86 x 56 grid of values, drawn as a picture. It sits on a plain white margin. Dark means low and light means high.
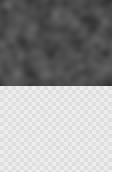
It is made of 2 by 1 panels. Panel 1,1: low, blotchy, faint in contrast. Panel 2,1: very high, checkered, faint in contrast.
